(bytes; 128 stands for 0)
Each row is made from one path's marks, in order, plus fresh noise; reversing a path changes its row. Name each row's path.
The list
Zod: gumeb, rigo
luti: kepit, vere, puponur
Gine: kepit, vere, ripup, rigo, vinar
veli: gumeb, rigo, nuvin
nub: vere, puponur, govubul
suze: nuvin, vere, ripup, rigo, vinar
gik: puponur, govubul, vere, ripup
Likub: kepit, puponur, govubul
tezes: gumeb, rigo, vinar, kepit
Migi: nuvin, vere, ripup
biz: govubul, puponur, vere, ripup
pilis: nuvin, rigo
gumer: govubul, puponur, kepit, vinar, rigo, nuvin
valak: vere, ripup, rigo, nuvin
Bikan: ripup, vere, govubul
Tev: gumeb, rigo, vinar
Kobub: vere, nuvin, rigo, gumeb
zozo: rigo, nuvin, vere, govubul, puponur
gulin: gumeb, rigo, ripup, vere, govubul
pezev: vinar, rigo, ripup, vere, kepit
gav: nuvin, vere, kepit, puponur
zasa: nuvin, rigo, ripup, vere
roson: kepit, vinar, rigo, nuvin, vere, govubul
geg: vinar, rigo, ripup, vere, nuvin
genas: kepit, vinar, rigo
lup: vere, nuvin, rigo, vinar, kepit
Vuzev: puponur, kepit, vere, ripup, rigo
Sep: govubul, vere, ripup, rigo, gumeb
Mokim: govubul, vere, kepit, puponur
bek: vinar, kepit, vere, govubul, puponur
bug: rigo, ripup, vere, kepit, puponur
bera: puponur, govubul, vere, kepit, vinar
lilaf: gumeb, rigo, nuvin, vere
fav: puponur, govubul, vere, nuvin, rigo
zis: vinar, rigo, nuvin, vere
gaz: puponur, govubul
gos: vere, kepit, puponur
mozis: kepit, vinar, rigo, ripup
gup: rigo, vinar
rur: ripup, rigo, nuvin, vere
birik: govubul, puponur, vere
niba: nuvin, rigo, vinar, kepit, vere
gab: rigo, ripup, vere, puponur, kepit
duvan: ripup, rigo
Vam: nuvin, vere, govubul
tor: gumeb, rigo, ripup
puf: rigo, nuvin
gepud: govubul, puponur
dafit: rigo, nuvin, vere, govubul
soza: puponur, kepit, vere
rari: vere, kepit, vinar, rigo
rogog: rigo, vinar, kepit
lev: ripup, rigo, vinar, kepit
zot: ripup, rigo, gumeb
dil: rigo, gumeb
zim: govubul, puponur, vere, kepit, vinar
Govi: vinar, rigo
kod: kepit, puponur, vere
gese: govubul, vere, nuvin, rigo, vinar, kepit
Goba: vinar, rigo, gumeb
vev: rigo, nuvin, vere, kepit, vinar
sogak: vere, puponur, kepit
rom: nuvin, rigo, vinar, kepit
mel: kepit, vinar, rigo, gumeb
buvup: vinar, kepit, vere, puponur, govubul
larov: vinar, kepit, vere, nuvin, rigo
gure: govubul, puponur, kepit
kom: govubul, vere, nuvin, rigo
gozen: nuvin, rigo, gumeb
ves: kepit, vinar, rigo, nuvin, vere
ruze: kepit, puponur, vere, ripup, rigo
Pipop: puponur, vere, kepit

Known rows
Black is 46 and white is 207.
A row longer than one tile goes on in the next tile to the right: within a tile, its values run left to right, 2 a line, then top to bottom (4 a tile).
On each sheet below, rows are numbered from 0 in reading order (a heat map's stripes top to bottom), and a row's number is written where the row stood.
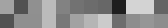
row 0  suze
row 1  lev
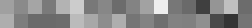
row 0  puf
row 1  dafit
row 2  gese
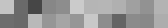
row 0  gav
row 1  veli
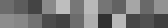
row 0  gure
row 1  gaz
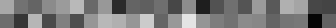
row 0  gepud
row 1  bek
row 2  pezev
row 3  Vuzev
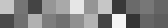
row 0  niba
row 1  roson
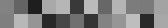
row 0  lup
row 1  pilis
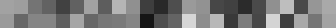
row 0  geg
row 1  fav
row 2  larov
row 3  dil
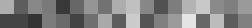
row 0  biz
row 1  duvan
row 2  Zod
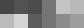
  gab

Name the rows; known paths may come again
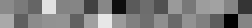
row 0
Bikan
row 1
pezev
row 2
rari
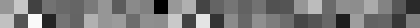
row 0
roson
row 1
Gine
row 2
Likub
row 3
gure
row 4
Kobub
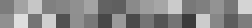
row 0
Zod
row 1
Mokim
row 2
Vam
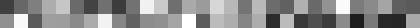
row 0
vev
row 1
rogog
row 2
Tev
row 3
gaz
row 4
valak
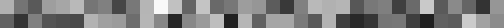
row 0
birik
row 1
bug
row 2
pilis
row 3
rom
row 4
biz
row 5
Migi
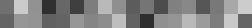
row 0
mel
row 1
genas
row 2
zozo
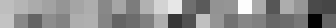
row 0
veli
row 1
puf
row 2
zasa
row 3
Vuzev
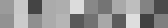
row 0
lilaf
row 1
duvan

